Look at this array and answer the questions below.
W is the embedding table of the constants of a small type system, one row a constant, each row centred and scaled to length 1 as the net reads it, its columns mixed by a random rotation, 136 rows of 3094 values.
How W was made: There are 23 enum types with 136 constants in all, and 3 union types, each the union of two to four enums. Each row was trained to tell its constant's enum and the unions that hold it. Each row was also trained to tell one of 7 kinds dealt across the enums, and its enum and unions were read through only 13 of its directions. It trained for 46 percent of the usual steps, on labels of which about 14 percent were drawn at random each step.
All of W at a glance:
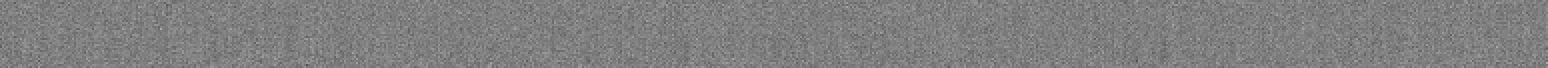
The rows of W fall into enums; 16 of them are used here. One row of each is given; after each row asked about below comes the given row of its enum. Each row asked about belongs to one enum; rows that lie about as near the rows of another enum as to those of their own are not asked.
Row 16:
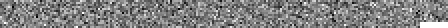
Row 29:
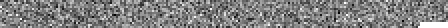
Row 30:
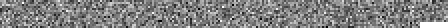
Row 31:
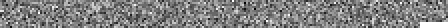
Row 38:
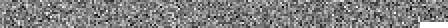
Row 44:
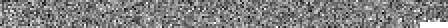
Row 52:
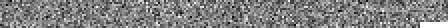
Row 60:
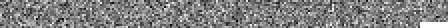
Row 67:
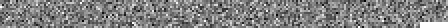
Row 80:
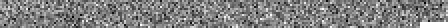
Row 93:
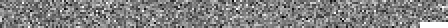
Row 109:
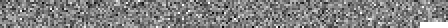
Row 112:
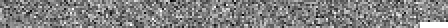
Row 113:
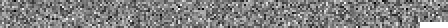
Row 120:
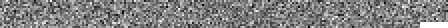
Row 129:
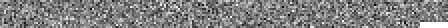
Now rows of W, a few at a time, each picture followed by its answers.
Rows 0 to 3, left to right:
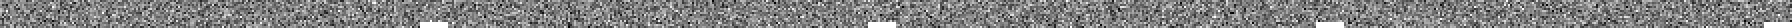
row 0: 93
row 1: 16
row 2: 67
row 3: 129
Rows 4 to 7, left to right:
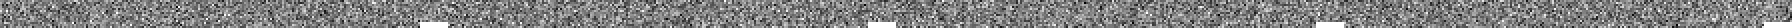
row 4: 93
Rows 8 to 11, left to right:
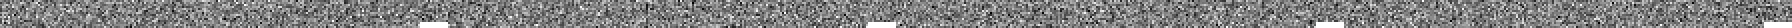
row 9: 29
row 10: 31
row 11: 38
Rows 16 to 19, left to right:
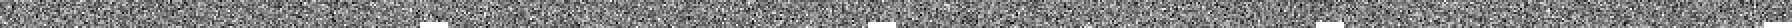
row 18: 80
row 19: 31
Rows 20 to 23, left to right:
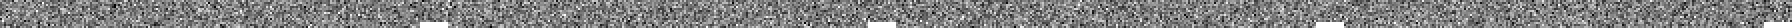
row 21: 67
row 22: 52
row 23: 44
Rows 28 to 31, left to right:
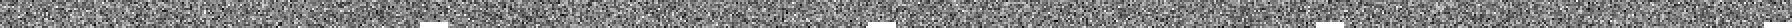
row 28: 31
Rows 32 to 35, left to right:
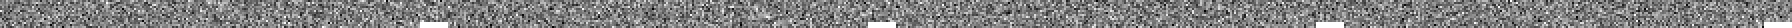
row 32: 112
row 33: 29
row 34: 60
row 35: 60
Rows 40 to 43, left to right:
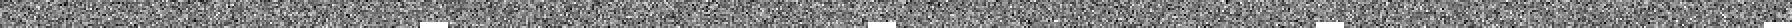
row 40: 60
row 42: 109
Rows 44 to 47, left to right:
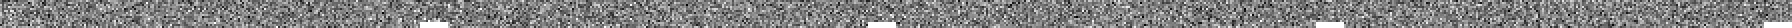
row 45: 80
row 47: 31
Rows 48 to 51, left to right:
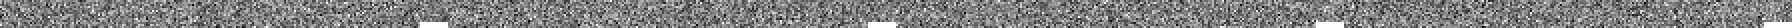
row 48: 29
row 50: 112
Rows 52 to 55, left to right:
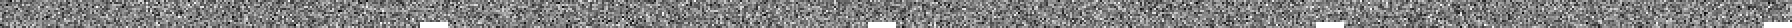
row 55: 80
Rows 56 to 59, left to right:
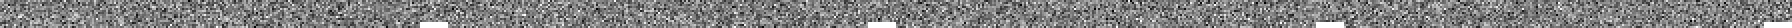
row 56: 44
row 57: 44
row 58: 52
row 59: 80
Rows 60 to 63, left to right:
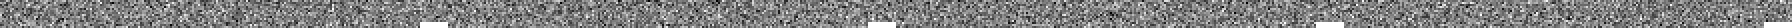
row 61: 60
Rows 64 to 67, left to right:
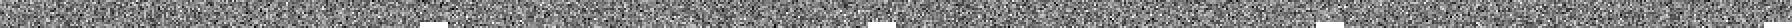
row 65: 44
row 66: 93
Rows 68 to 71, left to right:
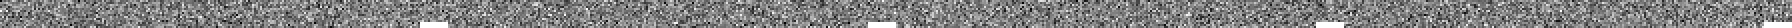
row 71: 112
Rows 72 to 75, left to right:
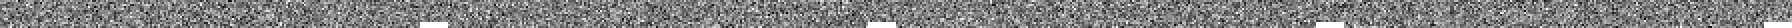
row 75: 60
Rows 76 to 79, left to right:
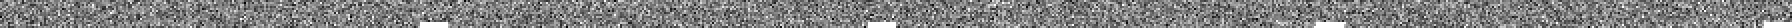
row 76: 29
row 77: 67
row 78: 112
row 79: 112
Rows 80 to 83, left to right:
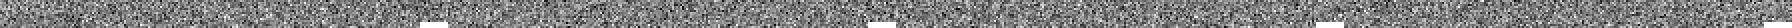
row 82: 52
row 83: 109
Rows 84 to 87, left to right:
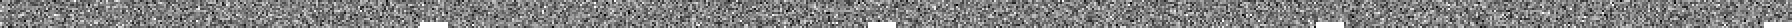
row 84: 112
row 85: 52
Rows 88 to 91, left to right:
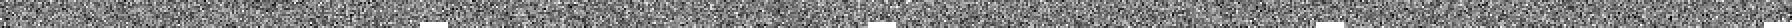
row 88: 109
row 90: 67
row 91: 52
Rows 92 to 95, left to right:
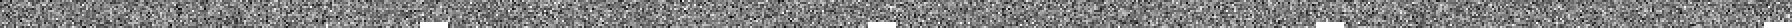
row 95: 80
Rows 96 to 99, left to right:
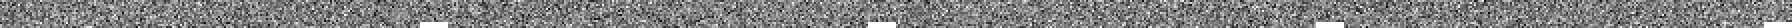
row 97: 29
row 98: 38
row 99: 109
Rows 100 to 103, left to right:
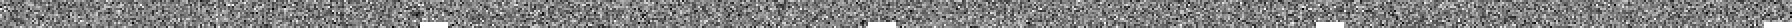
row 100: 60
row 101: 31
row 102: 52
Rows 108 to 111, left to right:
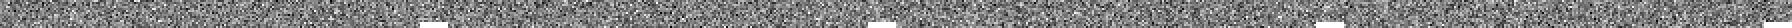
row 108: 109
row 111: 67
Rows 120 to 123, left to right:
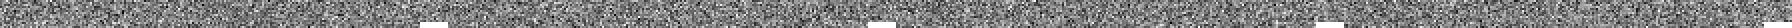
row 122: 109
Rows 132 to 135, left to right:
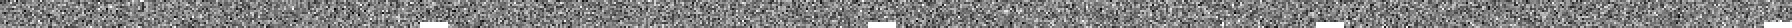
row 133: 30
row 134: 29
